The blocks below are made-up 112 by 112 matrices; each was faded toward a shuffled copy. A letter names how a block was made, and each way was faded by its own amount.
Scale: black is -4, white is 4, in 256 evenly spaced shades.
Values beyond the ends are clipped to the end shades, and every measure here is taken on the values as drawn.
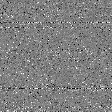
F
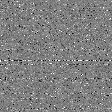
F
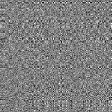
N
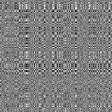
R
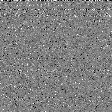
F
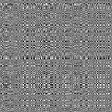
R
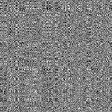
N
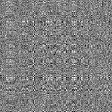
N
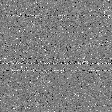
F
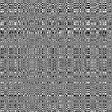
R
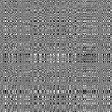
R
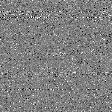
F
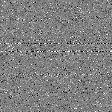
F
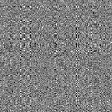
N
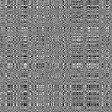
R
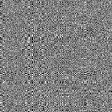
N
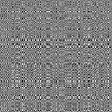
R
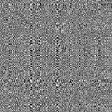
N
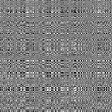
R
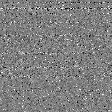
F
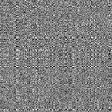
N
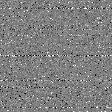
F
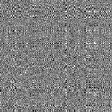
N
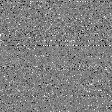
F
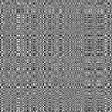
R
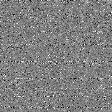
F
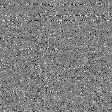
F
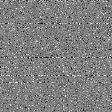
F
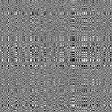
R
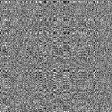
N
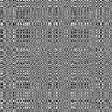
R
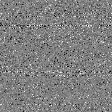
F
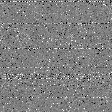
F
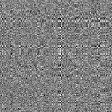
N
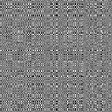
R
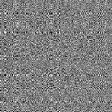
N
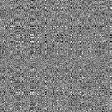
N
